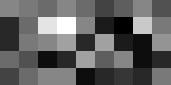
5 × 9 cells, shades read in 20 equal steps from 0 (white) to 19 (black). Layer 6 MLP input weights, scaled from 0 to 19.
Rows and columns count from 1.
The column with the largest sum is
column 7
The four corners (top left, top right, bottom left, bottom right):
9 13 14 10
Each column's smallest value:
9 10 2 0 7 7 9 4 8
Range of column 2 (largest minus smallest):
3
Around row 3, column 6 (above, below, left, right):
17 12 16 17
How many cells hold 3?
0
